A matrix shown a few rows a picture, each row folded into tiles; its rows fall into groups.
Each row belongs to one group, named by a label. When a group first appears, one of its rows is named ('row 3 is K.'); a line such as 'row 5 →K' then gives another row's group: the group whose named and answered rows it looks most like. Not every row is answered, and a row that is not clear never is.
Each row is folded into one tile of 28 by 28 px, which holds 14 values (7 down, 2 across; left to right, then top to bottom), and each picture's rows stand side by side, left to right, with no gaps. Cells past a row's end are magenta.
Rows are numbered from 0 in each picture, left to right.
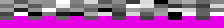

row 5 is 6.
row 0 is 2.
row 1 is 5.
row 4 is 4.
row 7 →4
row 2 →6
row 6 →5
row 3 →2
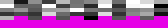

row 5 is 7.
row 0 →6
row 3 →4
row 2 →5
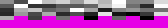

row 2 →5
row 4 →6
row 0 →4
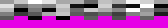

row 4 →5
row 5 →7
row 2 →7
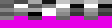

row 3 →7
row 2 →7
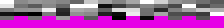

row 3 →7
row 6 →4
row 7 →5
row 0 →6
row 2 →4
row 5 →2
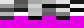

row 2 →2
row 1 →7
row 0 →2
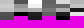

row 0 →6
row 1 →6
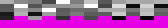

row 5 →7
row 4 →7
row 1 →5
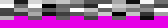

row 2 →5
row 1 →7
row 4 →6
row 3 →4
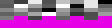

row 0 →4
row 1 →2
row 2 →7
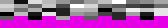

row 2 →4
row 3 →7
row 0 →6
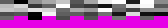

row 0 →6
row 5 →6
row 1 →5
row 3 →5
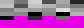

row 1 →6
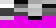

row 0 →6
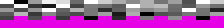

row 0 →2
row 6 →5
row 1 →5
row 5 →6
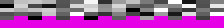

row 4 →7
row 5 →5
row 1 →5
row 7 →4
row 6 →2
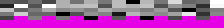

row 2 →6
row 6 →2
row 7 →4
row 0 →4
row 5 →7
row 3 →7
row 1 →4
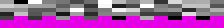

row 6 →2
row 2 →5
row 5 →6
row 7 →7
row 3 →4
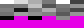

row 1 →7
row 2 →2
